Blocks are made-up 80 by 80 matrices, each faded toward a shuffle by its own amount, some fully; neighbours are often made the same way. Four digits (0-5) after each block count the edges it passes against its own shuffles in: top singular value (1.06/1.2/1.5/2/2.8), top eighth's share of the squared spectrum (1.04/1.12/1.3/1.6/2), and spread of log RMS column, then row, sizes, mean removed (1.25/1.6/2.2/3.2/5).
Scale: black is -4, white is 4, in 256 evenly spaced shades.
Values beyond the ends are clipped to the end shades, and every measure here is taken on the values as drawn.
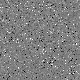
2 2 0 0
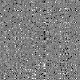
4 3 2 2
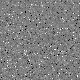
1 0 0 0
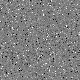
0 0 0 0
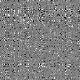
4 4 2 2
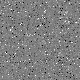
2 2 0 0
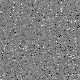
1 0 0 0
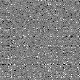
4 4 2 2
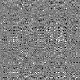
4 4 2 3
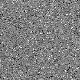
3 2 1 1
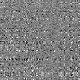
4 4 2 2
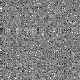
3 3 2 1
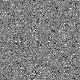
3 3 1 1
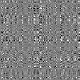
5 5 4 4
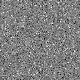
2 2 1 0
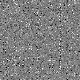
2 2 2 1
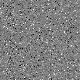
1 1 1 0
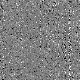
2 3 3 0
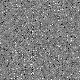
1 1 1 0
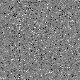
2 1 1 0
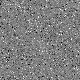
0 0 0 0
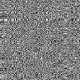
4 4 3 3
